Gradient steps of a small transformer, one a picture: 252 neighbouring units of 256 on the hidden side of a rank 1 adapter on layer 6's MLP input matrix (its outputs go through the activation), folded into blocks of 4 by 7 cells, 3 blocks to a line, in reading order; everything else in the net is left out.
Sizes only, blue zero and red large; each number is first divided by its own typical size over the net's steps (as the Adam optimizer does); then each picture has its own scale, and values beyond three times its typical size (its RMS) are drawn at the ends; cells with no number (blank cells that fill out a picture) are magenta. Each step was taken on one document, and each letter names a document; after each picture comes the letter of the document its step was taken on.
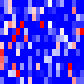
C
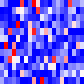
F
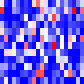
F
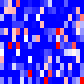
C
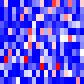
F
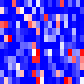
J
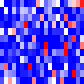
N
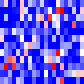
F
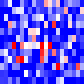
F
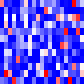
N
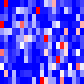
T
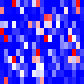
J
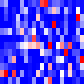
T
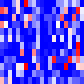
J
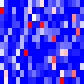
T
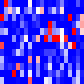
C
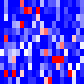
T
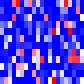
J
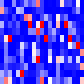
J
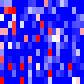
C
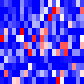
N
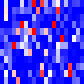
T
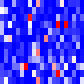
J
